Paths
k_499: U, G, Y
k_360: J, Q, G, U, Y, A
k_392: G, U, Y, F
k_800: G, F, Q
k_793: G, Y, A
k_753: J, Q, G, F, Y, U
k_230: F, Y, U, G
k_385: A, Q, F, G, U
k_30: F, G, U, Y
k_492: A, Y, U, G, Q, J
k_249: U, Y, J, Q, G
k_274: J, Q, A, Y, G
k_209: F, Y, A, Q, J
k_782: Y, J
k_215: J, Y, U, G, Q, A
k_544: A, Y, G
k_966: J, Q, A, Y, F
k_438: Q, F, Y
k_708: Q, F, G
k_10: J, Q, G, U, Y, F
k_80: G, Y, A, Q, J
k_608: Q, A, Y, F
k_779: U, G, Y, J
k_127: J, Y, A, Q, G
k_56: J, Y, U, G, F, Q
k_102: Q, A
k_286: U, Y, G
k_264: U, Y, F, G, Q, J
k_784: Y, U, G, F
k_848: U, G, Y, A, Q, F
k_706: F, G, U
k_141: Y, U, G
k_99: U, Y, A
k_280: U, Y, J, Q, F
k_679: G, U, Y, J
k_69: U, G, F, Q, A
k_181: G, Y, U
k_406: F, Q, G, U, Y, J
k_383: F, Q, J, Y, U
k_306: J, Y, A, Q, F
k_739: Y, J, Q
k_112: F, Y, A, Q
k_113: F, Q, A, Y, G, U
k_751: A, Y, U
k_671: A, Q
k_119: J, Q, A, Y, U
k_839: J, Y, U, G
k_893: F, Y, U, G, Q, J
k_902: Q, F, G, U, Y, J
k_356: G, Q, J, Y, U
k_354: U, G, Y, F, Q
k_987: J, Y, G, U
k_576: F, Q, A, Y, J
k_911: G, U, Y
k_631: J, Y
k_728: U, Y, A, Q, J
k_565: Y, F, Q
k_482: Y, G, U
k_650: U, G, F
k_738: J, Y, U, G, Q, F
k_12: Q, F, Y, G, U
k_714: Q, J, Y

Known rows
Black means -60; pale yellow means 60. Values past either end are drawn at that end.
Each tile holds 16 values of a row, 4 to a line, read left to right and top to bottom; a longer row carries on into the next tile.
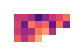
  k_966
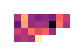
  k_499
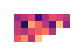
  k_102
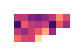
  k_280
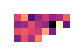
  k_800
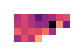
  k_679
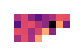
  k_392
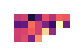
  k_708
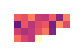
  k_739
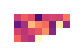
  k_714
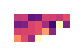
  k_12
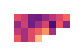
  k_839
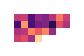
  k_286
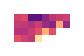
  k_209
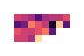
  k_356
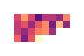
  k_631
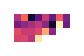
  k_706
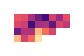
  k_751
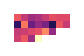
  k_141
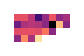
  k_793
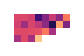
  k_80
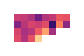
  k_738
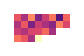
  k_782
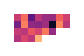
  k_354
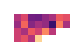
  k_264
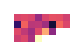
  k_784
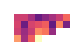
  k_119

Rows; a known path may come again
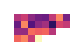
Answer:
k_99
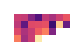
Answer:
k_753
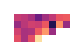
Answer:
k_738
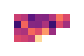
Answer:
k_249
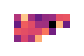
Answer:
k_911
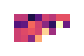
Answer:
k_708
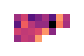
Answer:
k_650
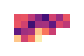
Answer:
k_751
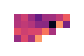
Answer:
k_679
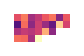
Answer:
k_565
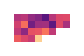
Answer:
k_728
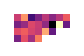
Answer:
k_800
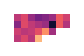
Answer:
k_848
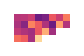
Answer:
k_608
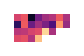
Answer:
k_230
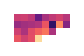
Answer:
k_215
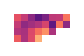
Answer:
k_127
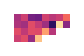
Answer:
k_902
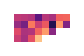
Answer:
k_10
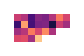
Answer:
k_286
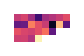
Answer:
k_356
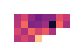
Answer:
k_779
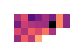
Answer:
k_69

